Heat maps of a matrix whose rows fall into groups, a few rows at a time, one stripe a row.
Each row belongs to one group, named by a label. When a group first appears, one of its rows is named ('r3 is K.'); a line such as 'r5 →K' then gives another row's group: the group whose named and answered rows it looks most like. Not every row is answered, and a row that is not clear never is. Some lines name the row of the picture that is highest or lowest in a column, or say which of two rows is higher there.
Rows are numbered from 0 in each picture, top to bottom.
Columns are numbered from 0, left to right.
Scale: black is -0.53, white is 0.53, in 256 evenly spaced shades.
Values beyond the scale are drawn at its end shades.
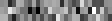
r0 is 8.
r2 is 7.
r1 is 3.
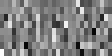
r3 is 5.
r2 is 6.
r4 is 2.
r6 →8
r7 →7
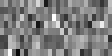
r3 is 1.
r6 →6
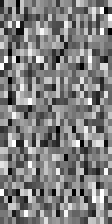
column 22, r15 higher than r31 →No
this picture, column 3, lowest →30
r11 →8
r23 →5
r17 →8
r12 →7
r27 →7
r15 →3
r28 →1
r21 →5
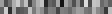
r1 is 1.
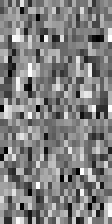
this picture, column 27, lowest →21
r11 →7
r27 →3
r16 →5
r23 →2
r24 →8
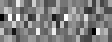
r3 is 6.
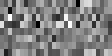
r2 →5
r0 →8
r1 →8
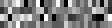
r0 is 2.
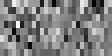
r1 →8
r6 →3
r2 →3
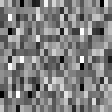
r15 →7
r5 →6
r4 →8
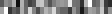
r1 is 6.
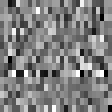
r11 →5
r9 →8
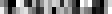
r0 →8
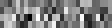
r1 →5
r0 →8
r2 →3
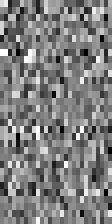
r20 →1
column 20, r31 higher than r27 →Yes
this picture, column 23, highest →1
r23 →5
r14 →1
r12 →2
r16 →1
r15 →3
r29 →2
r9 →1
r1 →1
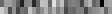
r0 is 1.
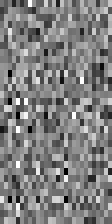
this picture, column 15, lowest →11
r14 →8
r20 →5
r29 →5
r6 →6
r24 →2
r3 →1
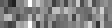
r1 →1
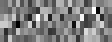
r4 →7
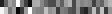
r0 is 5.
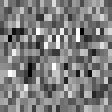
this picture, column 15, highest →4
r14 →8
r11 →2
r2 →1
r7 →6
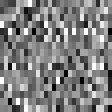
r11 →7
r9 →1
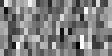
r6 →8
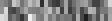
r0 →6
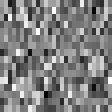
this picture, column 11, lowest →13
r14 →6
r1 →2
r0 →8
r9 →1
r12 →6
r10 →1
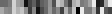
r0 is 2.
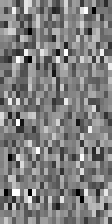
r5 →7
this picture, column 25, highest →7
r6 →2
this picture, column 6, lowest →8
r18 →1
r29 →1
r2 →3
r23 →7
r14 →5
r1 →6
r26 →6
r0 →5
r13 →1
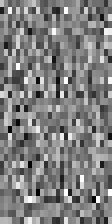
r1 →5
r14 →5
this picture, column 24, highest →28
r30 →8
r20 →3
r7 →1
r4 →2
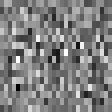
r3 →6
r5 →3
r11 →6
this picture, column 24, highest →5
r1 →7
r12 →1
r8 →8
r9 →6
